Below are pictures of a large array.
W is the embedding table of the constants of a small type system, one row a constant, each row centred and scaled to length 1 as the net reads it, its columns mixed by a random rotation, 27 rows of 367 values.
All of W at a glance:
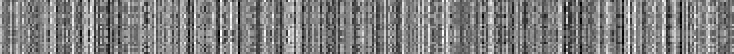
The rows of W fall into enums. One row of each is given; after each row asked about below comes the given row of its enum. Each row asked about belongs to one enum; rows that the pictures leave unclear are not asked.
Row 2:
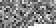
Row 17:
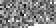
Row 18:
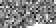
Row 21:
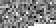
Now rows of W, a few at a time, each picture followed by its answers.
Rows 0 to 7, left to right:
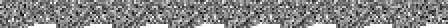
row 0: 17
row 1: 2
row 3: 18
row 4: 18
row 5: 18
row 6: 2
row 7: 21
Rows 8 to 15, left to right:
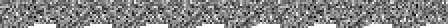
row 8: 21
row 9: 2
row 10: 2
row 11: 2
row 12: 18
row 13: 21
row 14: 18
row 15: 17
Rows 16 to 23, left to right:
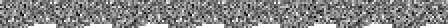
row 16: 17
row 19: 17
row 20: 17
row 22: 18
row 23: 2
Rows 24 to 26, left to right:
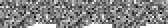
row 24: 18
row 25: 18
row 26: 2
